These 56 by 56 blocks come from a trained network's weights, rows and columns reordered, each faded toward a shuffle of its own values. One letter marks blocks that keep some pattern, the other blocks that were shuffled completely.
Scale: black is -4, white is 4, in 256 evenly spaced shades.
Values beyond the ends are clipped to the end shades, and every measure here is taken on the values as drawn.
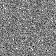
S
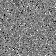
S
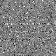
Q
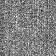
Q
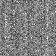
Q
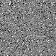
Q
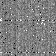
Q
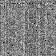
Q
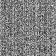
Q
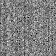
Q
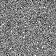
S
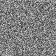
S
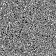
S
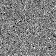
S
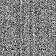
Q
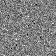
S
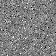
S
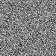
S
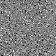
Q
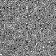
Q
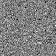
Q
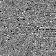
Q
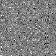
Q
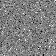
S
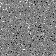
S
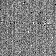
Q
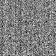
Q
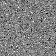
S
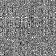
Q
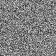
S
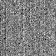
Q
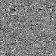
Q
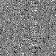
Q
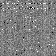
Q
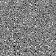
Q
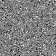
S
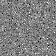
S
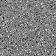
S
